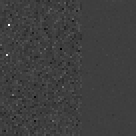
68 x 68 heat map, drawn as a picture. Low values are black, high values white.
Odd rows or columns: none. Slope: none. Grain: fine. Histogram: skewed, a long tail of high values. Stripes: none. Seam: vertical, 60% of the way across, the right part calmer.
